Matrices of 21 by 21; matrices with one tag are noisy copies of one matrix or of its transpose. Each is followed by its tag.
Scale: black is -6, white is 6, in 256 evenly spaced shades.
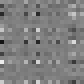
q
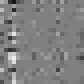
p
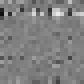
p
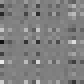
q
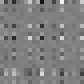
q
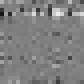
p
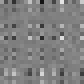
q
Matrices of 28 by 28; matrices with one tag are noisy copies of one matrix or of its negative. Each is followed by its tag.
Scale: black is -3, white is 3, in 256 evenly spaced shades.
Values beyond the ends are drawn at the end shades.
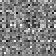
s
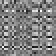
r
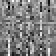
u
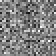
s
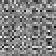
r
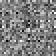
s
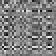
r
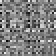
s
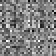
s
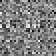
s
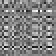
r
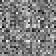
s
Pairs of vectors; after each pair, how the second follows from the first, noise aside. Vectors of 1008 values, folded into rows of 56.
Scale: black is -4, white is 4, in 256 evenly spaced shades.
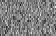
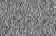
shrunk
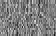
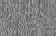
shrunk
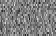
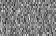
negated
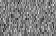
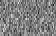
negated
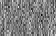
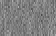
shrunk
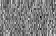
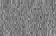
shrunk
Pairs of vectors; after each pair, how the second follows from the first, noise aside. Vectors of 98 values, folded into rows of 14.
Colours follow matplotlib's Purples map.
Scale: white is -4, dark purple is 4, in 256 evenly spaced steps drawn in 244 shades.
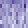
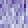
copied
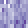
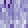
negated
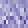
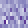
copied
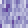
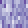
negated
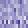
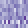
negated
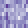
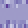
partly zeroed
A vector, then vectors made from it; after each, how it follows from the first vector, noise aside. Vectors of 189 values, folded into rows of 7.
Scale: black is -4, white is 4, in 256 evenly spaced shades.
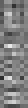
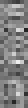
reversed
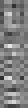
copied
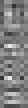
copied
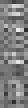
reversed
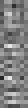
copied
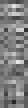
reversed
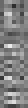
copied
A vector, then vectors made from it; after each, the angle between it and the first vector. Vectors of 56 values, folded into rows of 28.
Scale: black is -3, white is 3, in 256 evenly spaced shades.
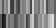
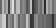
nearly opposite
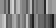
nearly opposite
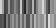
partly aligned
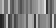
partly aligned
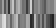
nearly opposite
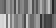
partly opposed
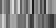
nearly opposite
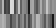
partly opposed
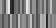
partly aligned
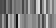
orthogonal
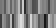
orthogonal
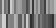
nearly opposite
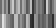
nearly opposite
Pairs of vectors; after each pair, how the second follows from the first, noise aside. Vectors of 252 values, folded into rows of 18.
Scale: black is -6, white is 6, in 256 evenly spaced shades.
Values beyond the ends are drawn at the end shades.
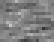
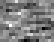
scaled up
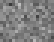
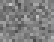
negated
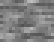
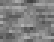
negated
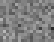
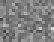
negated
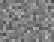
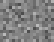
negated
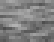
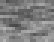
negated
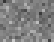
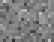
negated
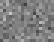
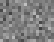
negated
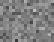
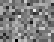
scaled up
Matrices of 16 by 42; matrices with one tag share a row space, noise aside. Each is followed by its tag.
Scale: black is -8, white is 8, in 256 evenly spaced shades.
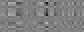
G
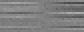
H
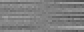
H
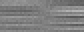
H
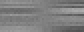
H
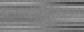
H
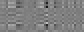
G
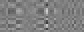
G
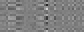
G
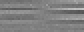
H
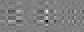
G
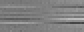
H
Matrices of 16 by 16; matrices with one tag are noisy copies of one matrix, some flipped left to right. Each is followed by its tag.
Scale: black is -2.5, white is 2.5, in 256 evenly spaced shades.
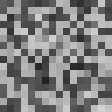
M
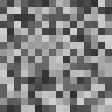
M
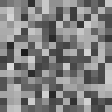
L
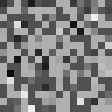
M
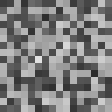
M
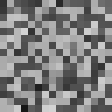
M
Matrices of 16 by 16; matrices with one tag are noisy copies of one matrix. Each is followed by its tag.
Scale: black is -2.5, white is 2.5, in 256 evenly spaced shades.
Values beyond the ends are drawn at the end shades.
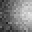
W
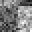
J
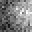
W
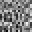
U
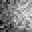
W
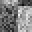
J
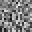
U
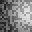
W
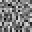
U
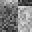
J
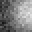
W
